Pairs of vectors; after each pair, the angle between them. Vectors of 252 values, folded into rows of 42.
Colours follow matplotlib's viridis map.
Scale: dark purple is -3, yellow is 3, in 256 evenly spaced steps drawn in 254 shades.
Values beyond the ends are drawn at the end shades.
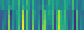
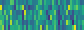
partly opposed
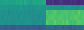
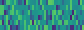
orthogonal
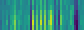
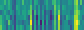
nearly opposite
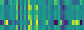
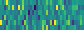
partly opposed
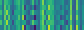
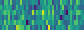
partly aligned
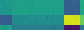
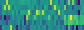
partly aligned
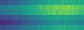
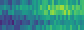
nearly parallel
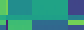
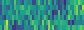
partly opposed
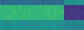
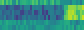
nearly opposite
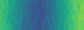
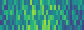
partly opposed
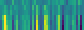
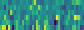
partly aligned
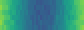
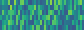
orthogonal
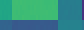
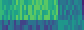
nearly parallel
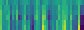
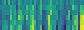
nearly opposite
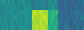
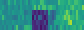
nearly opposite
